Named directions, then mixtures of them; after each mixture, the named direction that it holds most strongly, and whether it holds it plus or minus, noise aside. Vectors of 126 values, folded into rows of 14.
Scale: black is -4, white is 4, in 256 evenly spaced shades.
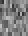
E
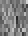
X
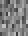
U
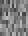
E, plus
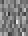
X, minus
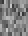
E, plus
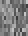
X, plus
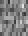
E, plus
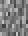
U, minus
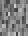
U, plus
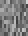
X, plus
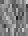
X, plus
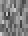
U, minus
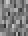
U, minus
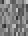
U, minus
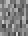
U, minus
